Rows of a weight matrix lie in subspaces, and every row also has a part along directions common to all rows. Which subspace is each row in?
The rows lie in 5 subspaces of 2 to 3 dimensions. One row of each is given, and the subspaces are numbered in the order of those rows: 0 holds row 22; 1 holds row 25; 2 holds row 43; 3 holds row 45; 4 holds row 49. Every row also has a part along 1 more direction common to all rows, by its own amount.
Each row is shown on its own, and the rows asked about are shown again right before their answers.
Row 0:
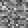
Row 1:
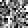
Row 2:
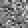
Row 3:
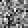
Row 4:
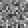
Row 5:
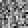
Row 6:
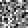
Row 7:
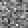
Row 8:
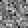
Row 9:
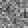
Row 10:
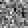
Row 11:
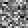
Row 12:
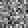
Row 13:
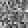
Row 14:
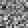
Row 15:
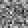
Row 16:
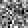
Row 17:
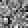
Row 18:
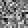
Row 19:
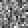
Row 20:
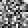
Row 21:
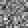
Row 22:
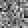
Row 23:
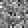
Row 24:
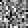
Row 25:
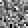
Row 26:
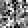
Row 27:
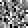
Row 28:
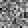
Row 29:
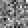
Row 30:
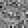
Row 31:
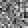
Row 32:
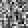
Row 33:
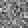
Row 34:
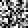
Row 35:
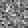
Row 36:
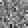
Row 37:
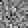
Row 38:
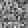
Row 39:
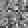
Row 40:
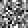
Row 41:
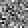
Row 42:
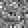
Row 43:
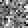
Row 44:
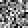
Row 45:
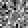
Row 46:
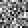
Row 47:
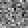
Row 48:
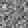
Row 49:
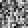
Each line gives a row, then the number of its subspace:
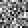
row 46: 0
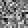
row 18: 4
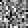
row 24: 1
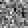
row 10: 2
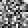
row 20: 1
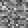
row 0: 3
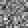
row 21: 3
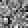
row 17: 2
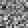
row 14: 3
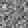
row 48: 3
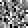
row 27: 1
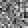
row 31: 0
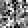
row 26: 1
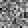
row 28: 0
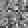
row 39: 1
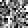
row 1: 2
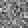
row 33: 0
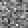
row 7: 3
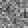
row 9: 0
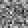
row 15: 2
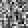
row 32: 4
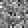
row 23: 4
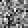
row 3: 4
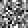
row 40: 2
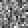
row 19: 4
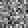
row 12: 4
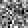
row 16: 2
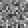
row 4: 1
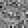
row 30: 4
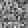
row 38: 4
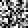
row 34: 3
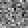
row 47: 2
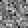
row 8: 1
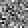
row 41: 0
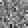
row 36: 1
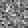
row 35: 0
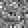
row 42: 4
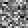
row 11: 3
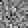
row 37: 1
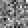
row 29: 1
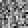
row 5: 4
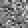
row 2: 2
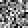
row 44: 0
